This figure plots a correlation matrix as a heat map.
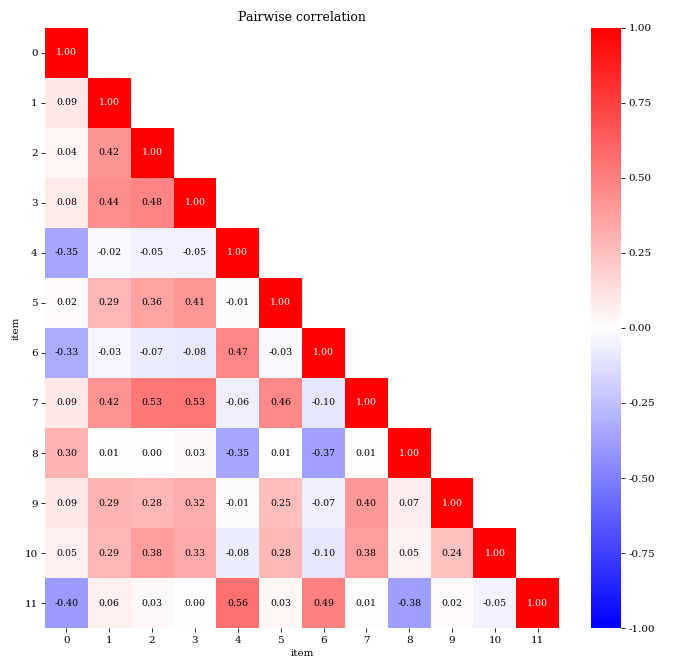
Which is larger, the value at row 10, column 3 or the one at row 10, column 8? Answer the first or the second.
the first
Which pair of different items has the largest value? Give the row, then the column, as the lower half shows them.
11, 4
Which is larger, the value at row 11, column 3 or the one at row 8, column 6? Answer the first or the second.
the first
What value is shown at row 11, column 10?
-0.05
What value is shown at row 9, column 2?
0.28
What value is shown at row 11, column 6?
0.49
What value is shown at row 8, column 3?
0.03
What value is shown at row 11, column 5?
0.03
